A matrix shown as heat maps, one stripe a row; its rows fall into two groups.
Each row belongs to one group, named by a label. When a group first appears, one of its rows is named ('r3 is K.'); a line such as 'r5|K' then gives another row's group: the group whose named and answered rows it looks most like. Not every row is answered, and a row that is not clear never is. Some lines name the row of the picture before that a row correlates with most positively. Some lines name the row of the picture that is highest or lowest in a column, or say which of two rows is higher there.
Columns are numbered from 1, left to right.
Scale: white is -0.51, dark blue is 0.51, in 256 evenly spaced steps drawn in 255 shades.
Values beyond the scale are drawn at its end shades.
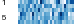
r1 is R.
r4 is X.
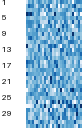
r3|R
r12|R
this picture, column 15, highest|4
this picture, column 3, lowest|27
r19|R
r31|X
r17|R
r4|R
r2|X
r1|R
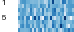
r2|R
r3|R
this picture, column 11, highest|5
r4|R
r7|X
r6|X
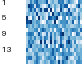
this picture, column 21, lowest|5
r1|X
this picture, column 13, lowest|4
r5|R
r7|R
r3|X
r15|R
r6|R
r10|X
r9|R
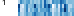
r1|X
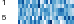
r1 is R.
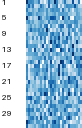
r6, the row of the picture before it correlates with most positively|4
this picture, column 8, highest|30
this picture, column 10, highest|24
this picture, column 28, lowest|1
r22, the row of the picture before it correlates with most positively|3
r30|X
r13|X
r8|X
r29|X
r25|R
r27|X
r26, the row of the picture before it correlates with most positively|2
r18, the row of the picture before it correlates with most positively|6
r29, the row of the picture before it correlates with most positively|3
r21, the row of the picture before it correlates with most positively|3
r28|R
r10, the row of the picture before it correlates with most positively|3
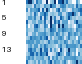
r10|X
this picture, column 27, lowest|4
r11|R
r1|R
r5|X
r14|X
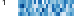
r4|R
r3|X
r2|R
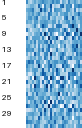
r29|X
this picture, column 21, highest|9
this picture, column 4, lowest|20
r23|X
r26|X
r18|R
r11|X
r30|R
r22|X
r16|R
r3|X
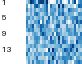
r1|X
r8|X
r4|X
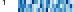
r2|R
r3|R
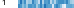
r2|R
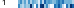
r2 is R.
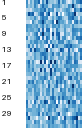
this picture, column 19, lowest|4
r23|X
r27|R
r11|X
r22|R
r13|X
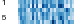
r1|X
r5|X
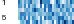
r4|R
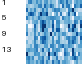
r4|X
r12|X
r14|R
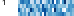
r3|R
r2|X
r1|R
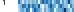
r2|X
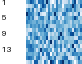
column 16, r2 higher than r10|Yes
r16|X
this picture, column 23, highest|9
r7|X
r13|X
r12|R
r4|R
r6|R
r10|X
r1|X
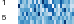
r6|R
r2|R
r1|X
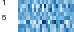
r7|R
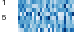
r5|R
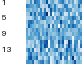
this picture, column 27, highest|2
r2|R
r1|X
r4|X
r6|R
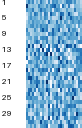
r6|R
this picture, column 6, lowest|23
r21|X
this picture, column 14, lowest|18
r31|X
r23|X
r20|R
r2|R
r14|X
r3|X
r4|X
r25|R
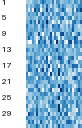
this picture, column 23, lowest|6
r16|X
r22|X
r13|R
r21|R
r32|X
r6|X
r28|X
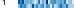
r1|R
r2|X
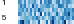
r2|X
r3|X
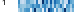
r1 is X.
